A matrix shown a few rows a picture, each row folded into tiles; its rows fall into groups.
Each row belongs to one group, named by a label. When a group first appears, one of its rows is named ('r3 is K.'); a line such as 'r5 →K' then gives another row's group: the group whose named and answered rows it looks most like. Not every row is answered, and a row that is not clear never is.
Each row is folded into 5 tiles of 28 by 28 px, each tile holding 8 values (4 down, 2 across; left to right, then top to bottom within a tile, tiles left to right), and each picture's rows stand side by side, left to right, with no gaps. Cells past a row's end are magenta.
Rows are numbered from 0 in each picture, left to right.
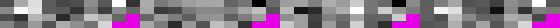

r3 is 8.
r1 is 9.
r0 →8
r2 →9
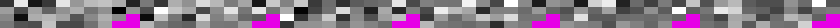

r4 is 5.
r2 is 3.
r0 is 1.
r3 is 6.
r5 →8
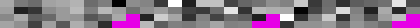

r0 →9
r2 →3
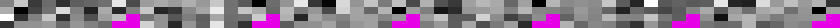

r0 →3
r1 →9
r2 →1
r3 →9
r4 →6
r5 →1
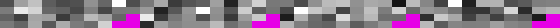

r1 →3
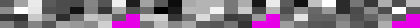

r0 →8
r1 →9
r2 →5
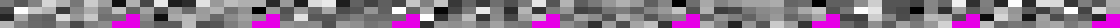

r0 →6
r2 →5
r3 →3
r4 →9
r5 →9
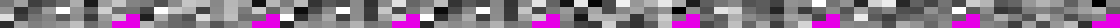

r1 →6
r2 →3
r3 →3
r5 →8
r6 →5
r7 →9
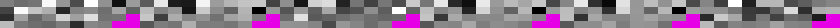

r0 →6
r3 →1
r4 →1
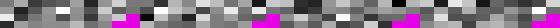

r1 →6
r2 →9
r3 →5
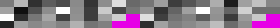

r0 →3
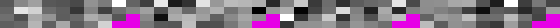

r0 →8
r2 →3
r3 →6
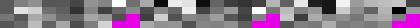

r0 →8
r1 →5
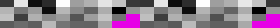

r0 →1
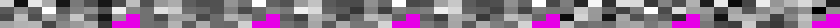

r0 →5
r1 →8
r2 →8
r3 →8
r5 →1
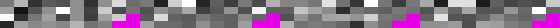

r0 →3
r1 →5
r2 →6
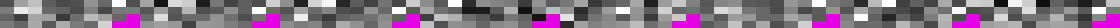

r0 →8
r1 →5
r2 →5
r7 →5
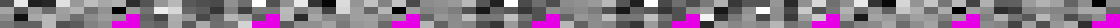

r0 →1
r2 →1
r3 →6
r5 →3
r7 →9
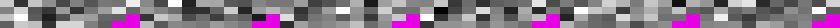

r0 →5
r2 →3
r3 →3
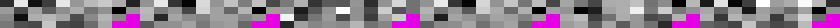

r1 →1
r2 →3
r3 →1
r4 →9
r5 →1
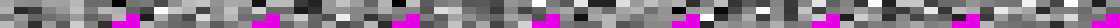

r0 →9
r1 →6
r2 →9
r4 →1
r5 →3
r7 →6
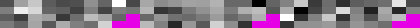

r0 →8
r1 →9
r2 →3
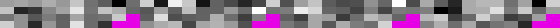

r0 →9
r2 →8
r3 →9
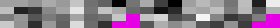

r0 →9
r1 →9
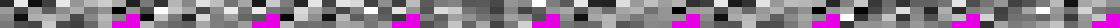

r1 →6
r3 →8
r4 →1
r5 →1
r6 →3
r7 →3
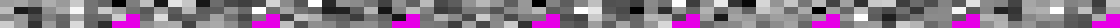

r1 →5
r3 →9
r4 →8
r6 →5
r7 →9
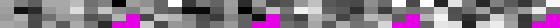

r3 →5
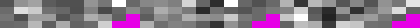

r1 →6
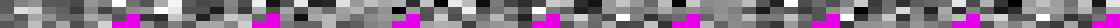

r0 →8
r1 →8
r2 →1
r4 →9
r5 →6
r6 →3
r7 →9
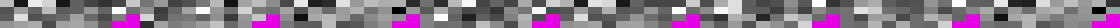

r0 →5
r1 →3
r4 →5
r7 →1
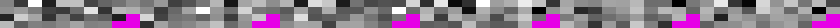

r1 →3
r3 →1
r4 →9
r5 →1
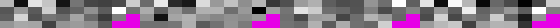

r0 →5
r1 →1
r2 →8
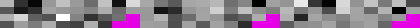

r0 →9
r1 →9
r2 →1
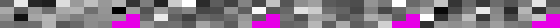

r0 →1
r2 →8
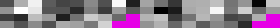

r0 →8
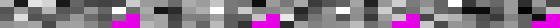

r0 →5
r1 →9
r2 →3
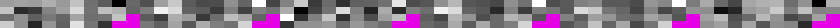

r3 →8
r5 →9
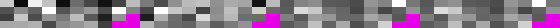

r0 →5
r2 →8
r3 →8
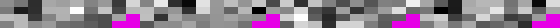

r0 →9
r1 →1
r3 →9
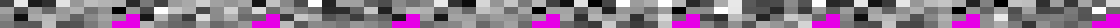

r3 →1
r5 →8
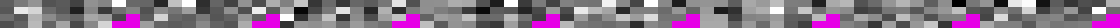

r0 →8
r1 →5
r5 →9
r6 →9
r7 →5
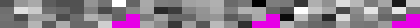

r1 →9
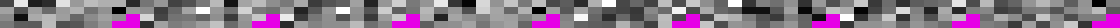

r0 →1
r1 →3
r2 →3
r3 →1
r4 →5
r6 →3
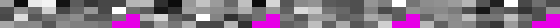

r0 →5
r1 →9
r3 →6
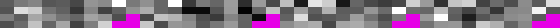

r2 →5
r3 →5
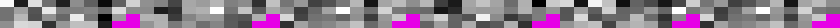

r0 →5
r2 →3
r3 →9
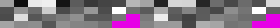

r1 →5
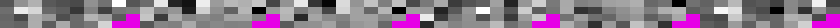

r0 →8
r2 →1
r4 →9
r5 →8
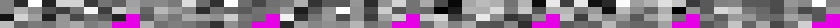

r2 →3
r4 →1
